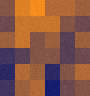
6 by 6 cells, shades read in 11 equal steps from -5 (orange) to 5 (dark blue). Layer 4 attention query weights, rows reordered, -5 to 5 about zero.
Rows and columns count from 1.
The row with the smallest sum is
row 1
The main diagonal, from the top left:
0 -3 0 0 0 0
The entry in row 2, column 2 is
-3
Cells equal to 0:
7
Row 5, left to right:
4 -2 -1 4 0 -2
